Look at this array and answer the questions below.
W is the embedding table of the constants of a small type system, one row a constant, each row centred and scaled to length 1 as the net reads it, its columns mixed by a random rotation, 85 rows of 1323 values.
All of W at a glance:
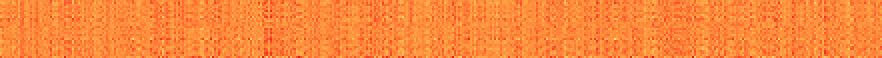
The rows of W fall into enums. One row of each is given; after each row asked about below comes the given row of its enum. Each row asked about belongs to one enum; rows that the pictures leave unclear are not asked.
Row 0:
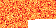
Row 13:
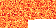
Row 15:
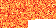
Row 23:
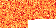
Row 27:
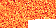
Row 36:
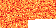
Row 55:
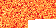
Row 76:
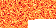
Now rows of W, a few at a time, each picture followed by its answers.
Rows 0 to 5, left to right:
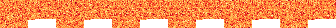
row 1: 76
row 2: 13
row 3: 13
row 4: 23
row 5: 23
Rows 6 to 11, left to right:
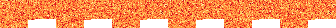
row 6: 23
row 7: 36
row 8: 15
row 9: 76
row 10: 27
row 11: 15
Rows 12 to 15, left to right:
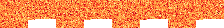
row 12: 27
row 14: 23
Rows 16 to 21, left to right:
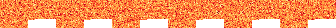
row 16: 76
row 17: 13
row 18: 36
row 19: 15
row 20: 27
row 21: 23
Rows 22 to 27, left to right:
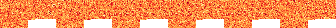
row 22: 15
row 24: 13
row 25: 76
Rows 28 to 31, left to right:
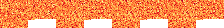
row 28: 15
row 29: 27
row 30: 27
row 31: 27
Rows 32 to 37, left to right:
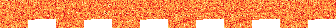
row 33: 15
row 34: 13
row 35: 36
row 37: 23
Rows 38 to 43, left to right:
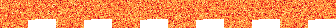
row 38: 15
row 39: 55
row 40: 27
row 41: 0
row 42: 13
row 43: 55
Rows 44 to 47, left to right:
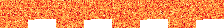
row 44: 13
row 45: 23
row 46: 15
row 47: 55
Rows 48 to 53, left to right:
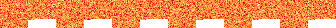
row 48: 15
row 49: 23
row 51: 55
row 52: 76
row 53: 27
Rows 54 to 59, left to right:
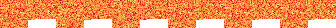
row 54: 15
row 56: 23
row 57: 15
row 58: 15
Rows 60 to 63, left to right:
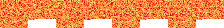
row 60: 76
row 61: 23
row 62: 13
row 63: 13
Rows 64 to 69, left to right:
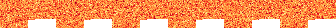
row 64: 36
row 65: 76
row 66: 55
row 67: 13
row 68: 27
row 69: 55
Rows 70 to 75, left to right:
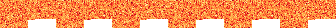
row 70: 0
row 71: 23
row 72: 76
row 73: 23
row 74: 23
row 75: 27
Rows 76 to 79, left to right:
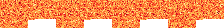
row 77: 13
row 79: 15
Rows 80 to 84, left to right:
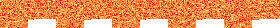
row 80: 13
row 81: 55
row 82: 13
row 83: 76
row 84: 36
